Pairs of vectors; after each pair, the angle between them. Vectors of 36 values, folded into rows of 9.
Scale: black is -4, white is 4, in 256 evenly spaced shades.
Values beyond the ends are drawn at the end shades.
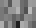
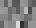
nearly opposite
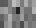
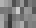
nearly opposite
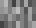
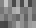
nearly parallel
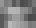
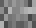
orthogonal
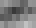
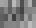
partly aligned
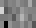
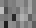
nearly parallel
